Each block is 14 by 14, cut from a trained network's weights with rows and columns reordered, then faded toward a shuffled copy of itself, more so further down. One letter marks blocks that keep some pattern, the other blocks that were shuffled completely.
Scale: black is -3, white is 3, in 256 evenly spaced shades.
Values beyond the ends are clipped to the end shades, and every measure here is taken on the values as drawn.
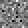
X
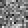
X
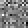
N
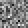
X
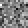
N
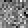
X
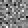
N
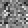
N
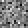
X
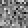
X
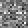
N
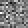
N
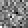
X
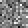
X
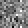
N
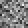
X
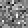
X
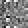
N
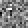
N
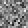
X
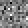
N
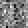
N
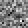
X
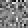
N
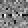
N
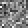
X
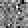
X
